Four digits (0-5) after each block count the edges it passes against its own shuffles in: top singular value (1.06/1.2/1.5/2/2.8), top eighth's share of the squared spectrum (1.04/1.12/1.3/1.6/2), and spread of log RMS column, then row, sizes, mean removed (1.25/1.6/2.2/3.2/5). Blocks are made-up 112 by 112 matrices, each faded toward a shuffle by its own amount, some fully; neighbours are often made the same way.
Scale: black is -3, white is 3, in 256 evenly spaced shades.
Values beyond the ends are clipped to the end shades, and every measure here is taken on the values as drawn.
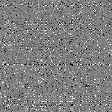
4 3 2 2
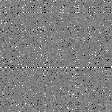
5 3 2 2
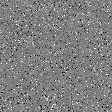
2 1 0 0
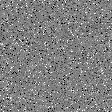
2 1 0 0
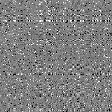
5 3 2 3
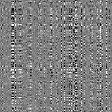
5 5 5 3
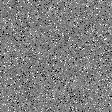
0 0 0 0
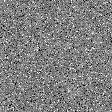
0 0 0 0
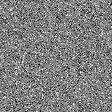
0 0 1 0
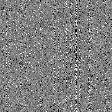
2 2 3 0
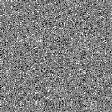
4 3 2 1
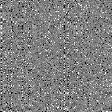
4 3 3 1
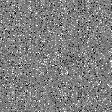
3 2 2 1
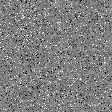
2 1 0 0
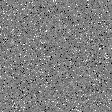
1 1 0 0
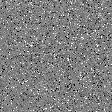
2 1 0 0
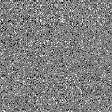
4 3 2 2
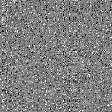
4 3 2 1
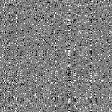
4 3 3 2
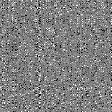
4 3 3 2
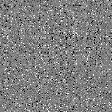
3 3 2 1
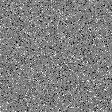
0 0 0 0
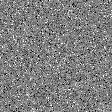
0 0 0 0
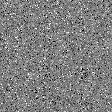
0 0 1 0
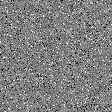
0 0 0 0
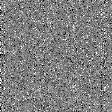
1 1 3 0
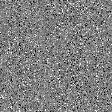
1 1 2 0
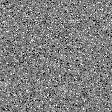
2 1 0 0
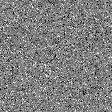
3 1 0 0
